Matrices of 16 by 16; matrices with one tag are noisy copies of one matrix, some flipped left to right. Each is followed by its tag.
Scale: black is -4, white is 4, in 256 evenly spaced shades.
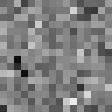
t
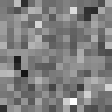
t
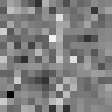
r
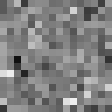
t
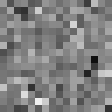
t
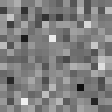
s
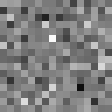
s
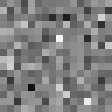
s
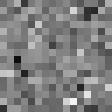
t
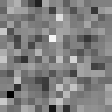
r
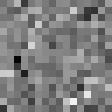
t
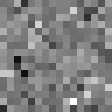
t
